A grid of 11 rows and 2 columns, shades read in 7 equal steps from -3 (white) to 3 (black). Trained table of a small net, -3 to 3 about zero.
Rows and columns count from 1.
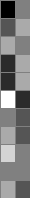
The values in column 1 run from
-3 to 3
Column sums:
0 2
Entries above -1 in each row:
2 1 1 1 1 1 2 1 1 2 1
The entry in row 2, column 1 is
1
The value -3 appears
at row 6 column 1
